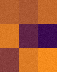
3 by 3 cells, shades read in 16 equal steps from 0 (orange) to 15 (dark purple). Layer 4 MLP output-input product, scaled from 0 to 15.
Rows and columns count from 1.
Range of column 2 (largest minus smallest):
10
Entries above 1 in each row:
3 3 2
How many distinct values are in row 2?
3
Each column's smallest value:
2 2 0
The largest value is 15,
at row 2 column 3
